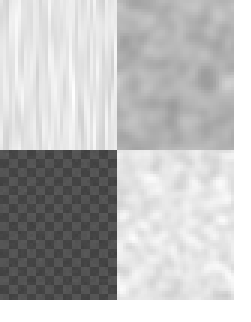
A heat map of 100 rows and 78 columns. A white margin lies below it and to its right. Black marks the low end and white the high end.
The table splits into 2 rows of 2 panels. Panel 1,1: very high, streaked downward, faint in contrast. Panel 1,2: high, blotchy, faint in contrast. Panel 2,1: low, checkered, faint in contrast. Panel 2,2: very high, blotchy, faint in contrast.
